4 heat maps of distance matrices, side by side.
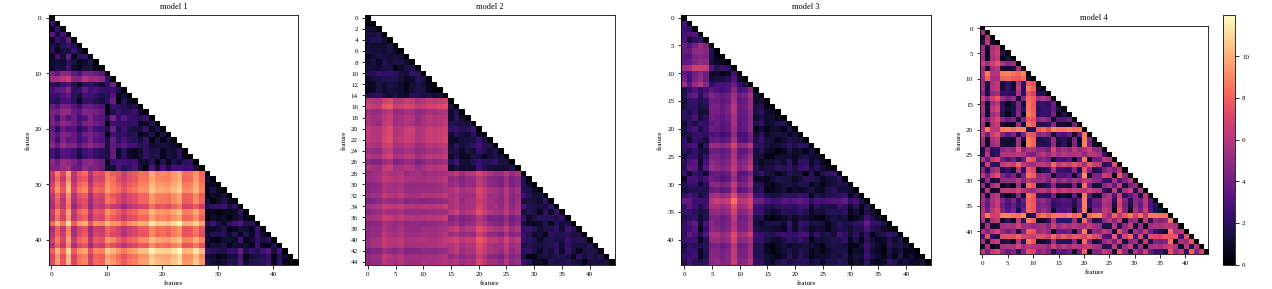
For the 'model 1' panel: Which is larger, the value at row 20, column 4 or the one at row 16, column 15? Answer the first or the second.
the first
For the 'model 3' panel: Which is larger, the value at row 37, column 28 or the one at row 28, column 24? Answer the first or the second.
the first
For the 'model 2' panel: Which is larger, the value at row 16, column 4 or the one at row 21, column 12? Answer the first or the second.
the first
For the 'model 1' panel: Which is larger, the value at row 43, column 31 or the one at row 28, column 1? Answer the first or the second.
the second
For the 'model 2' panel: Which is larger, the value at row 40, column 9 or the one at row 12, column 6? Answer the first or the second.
the first
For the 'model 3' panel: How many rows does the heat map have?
45
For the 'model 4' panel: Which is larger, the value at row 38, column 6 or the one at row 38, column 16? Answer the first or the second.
the second
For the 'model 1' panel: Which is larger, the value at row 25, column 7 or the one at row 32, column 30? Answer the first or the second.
the first
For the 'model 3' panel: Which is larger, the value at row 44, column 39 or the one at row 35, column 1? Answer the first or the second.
the second
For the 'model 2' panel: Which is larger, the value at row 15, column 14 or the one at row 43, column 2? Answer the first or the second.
the first
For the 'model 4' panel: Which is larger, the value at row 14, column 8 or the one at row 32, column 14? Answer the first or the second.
the second
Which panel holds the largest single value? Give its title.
model 1
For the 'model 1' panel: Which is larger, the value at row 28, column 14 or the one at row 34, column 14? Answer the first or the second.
the first
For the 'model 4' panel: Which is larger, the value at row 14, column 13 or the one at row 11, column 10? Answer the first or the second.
the second
